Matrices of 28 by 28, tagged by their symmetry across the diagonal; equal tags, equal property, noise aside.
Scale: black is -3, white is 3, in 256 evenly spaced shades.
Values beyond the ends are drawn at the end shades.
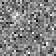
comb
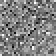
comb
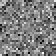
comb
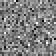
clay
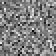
clay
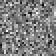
clay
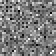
comb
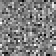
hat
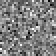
hat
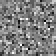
hat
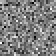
clay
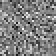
hat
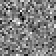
hat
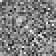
comb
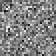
comb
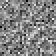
comb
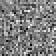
hat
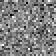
clay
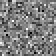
clay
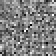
hat
